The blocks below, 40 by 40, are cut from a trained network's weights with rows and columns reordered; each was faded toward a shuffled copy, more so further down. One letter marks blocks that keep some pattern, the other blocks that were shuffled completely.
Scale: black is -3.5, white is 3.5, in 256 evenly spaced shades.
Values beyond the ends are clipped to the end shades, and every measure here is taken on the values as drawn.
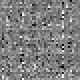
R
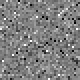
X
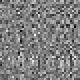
R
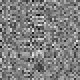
R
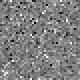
X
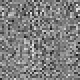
R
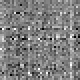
R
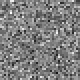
X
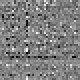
R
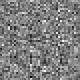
R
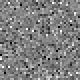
X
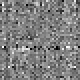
R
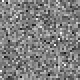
X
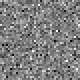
X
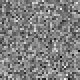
X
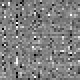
R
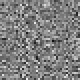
R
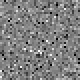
X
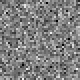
X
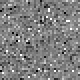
X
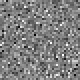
X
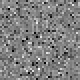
X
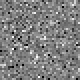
X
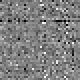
R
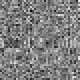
R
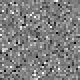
X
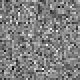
X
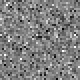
X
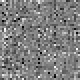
R
